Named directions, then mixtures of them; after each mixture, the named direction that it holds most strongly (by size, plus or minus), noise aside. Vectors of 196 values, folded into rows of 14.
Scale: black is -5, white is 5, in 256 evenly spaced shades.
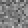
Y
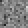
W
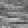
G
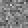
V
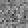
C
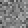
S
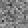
C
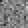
W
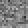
C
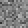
S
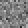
S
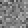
S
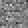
V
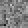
V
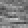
G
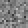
C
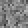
V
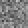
Y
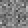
W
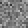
S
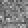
S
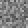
S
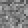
Y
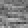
G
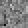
W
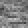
G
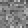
V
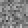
V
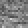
G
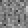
W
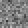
C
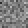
S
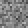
S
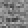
G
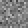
V
